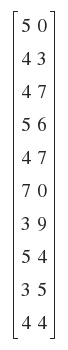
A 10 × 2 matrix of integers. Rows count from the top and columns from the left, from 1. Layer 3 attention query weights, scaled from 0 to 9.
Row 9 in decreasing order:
5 3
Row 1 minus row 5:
1 -7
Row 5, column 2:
7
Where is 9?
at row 7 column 2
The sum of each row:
5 7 11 11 11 7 12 9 8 8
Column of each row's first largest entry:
1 1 2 2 2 1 2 1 2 1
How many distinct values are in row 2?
2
